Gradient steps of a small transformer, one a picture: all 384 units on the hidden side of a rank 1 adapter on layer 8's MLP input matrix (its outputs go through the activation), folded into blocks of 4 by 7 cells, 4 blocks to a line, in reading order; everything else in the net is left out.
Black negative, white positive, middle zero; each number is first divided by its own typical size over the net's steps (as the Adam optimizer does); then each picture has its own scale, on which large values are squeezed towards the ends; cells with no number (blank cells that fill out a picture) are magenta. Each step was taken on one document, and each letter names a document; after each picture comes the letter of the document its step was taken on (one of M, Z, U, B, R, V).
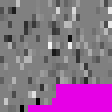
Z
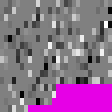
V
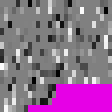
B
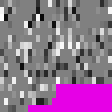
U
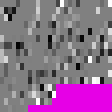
V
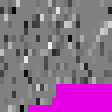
Z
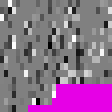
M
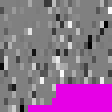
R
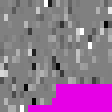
R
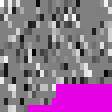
U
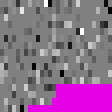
R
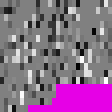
M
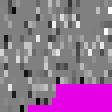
Z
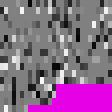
B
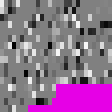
U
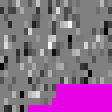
Z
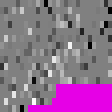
R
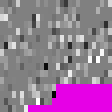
V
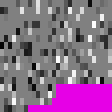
B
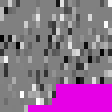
V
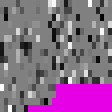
B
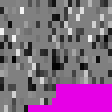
B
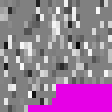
U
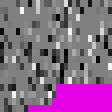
B
